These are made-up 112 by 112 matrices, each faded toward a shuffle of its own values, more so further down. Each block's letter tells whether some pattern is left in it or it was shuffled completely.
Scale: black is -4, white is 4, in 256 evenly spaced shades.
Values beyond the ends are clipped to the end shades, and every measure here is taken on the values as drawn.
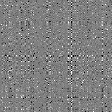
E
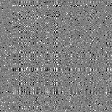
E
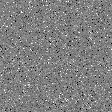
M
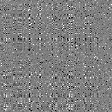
E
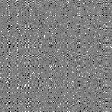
E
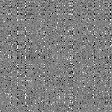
E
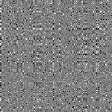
E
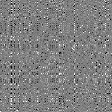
E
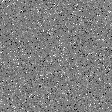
M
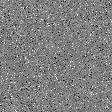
M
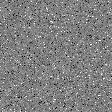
M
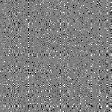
E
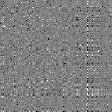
E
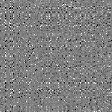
E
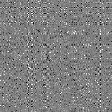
E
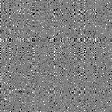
E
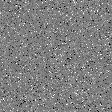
M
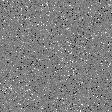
M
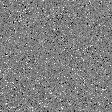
M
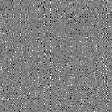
E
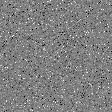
M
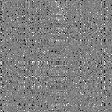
E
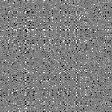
E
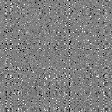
E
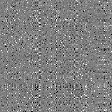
E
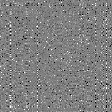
E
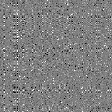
E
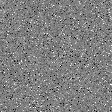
M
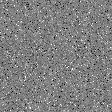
M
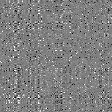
E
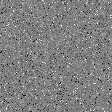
M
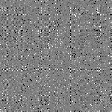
E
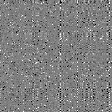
E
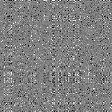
E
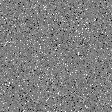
M
